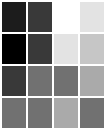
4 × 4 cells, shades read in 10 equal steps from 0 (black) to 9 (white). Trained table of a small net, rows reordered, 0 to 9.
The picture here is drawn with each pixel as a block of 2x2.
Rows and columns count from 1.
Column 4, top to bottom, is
8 7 6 4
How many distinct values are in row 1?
4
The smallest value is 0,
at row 2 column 1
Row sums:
20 17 16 18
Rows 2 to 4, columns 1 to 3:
0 2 8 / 2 4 4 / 4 4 6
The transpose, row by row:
1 0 2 4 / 2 2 4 4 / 9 8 4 6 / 8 7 6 4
